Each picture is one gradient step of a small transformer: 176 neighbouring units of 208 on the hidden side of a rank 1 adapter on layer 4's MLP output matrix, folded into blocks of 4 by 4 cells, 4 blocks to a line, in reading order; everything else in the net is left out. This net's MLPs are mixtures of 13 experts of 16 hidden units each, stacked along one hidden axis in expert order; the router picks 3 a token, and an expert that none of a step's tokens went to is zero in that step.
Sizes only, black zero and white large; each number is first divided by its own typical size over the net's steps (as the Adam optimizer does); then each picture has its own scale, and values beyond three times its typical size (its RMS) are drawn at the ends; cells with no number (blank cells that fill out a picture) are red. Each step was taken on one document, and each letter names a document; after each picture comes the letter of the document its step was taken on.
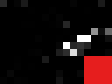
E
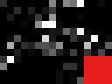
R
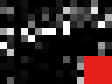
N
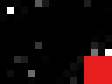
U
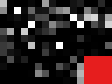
N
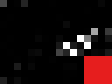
E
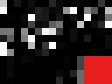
N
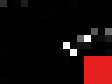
E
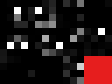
R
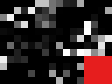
R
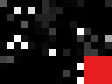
R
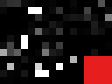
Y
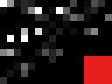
Y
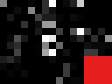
R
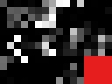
R
